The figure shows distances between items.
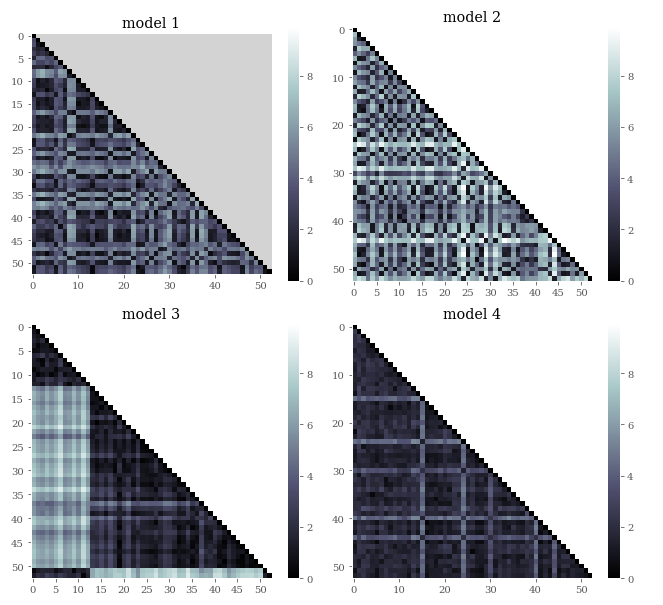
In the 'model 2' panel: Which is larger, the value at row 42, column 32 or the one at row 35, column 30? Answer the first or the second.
the second
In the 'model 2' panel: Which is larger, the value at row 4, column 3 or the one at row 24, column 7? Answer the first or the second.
the second
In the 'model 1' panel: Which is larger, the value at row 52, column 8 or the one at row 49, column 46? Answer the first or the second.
the first
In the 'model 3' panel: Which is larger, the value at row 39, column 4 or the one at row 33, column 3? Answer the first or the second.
the second
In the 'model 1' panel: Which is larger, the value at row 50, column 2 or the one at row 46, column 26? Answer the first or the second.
the second
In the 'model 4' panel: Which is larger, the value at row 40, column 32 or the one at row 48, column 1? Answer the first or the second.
the first
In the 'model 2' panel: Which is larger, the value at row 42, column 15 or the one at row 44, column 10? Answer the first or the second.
the second
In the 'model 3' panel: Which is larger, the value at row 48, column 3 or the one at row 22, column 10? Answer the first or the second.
the first
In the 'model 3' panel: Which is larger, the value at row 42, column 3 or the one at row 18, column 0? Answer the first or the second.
the second
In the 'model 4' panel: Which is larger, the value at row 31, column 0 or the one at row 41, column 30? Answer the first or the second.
the second
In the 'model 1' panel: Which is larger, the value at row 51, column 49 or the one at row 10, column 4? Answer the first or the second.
the first
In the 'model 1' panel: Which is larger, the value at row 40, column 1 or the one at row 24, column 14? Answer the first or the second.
the second
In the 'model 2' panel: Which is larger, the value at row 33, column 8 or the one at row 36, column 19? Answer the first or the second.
the first
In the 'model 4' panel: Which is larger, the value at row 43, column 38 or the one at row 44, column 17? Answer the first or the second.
the second
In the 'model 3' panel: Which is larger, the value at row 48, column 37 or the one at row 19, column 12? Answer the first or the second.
the second
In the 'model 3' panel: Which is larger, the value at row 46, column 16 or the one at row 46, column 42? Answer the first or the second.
the first
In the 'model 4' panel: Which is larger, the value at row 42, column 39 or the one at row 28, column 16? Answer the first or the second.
the first
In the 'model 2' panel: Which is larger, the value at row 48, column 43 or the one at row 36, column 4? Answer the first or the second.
the second
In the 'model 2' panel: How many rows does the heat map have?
53
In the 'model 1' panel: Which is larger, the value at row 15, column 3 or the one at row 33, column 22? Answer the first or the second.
the second
